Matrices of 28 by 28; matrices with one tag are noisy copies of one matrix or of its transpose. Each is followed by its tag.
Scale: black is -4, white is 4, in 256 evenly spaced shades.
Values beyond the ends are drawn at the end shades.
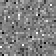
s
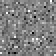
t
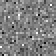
s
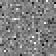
s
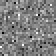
s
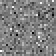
t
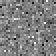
s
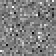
t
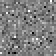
t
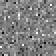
s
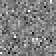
t
